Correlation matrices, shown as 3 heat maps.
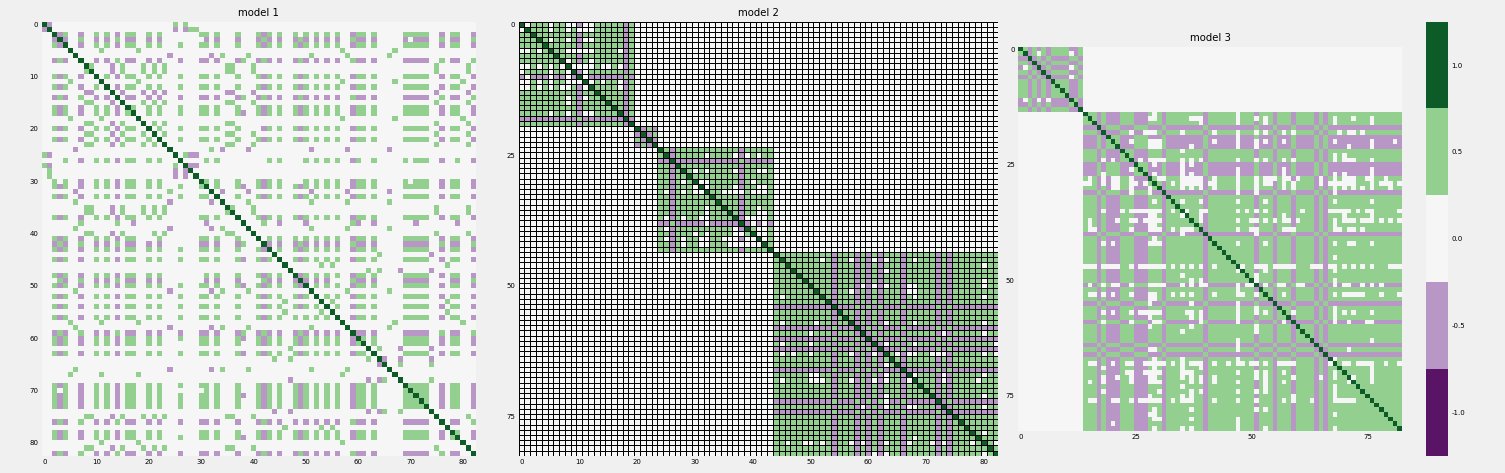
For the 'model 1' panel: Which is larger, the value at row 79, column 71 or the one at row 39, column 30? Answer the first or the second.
the first
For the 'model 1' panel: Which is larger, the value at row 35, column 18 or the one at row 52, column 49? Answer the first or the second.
the first
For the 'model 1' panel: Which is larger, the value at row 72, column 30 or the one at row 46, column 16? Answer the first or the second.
the first
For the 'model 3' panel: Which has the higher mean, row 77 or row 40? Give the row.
77
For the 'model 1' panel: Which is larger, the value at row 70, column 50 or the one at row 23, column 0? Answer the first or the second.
the first
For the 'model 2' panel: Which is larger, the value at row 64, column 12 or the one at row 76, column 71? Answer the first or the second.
the second
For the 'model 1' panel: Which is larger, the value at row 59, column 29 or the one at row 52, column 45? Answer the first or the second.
the second
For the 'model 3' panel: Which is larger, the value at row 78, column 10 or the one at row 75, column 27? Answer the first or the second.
the first
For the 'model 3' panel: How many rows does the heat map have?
83
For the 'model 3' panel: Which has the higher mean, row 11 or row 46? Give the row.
46
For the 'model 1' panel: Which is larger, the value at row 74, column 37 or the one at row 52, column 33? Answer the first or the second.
the second
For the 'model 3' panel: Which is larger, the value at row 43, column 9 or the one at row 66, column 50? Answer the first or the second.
the first
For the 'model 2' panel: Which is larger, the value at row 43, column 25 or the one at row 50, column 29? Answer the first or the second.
the first
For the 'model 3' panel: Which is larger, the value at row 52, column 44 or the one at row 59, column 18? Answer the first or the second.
the first
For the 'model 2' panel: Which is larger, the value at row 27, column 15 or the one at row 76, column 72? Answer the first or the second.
the first
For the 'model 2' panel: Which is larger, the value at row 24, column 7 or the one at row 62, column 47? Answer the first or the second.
the first
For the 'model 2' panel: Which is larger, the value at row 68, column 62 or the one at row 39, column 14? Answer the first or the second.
the second
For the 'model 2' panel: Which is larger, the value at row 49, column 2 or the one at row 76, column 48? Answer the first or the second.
the second
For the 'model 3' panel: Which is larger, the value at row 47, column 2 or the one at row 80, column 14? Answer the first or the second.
the second
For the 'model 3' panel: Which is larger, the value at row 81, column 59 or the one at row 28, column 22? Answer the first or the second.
the second
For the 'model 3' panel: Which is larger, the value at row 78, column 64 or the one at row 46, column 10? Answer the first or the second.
the second
